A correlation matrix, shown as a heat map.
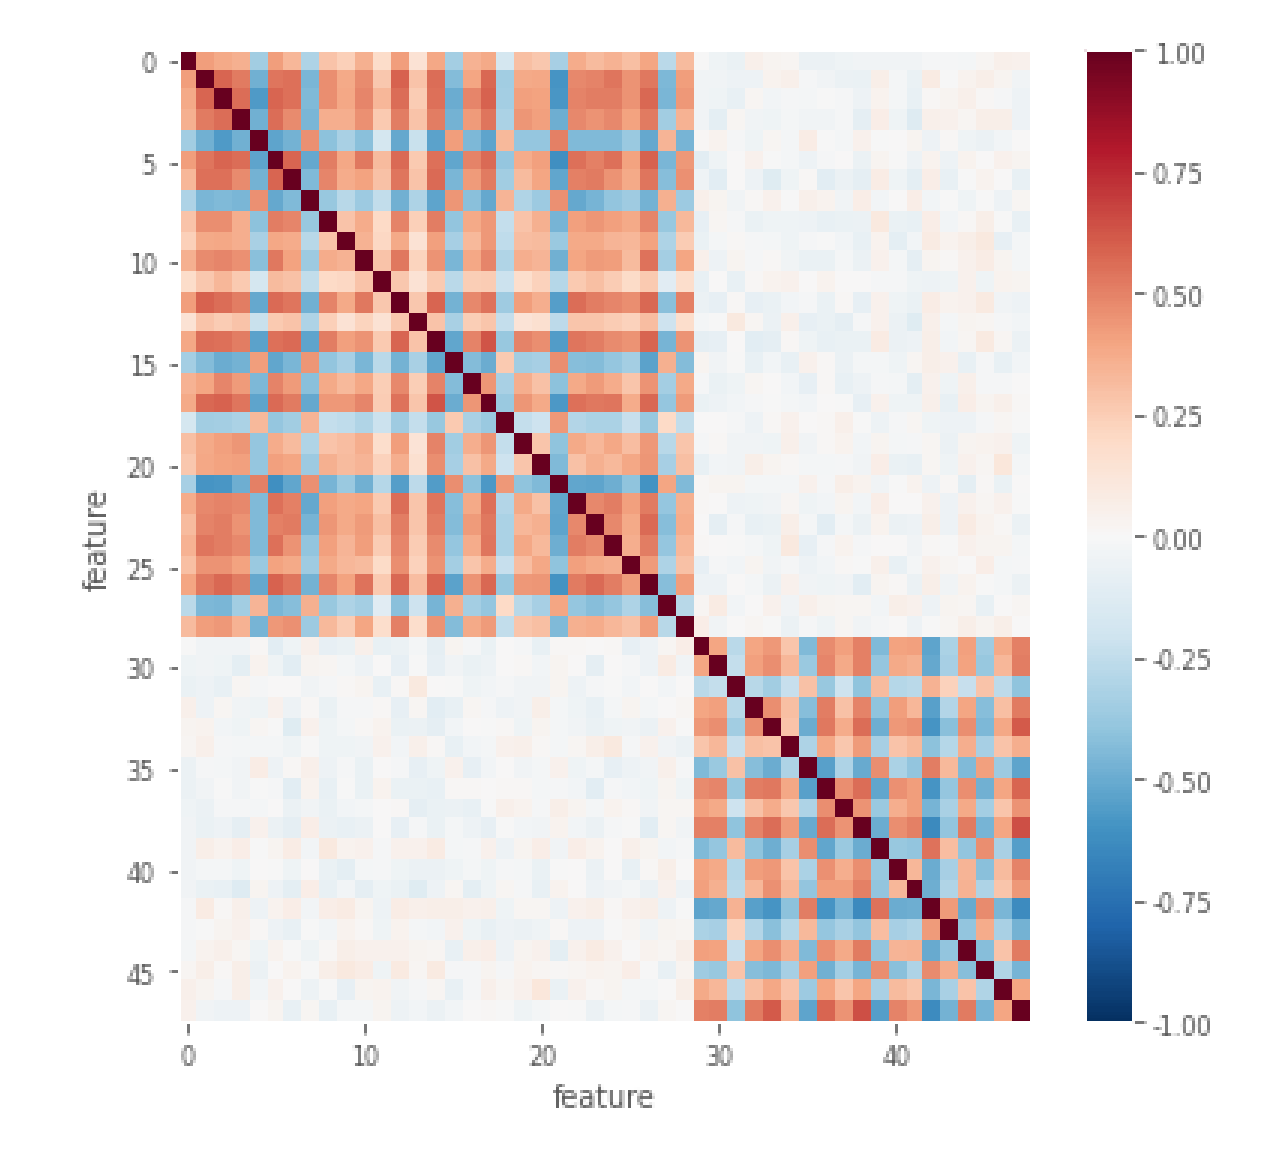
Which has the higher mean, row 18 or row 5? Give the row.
5
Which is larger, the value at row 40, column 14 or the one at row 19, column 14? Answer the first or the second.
the second
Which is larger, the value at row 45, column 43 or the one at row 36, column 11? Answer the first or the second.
the first
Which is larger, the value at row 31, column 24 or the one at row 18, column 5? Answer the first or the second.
the first
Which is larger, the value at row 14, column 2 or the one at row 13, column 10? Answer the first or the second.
the first
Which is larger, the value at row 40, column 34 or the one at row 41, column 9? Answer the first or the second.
the first
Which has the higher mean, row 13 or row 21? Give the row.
13
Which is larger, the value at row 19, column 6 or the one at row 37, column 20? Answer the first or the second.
the first
